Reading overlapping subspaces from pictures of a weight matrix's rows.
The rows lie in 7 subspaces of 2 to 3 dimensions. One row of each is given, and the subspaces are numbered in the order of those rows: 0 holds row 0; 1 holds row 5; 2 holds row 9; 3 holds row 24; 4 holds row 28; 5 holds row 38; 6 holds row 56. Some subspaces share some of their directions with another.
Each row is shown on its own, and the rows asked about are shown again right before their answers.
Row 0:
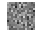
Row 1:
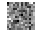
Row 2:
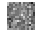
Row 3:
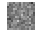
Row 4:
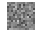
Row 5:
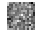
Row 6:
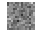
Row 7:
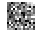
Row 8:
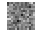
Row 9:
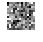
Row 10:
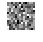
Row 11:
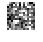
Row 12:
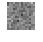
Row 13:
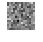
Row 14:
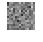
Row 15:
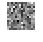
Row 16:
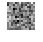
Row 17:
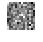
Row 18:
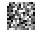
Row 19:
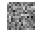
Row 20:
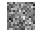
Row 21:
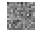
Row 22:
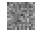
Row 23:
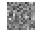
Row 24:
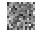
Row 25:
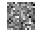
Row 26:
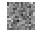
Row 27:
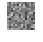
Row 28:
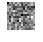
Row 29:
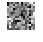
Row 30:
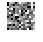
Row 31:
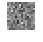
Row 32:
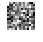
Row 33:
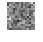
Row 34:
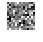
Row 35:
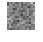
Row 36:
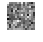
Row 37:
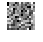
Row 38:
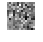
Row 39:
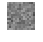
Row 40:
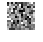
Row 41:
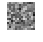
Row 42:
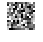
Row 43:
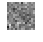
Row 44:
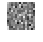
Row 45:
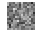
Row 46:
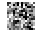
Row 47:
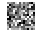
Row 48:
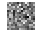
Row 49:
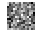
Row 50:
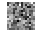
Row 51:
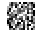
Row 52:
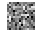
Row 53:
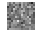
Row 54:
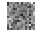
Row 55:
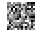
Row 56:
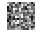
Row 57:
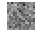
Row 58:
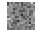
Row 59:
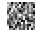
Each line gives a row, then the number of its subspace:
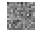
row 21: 2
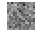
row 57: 0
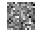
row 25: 2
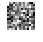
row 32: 1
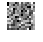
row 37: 2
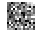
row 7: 3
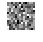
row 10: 1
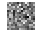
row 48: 5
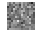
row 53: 3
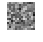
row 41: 6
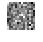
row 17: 0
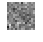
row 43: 1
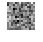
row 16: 6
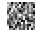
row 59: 0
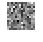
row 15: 3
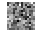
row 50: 5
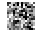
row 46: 5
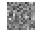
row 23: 5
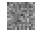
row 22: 1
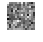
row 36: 2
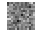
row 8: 1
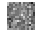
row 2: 3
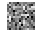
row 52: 4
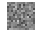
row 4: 0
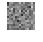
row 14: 2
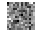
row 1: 5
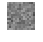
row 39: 6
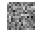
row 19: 4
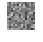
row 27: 5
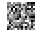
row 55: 3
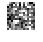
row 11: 5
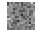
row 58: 0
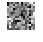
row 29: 3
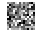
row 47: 4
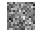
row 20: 2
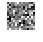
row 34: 4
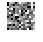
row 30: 2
